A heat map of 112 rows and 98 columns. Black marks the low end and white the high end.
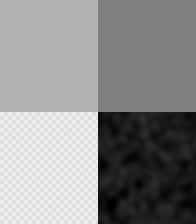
The table splits into 2 rows of 2 panels. Panel 1,1: high, flat. Panel 1,2: middling, flat. Panel 2,1: very high, checkered, faint in contrast. Panel 2,2: very low, blotchy, faint in contrast.
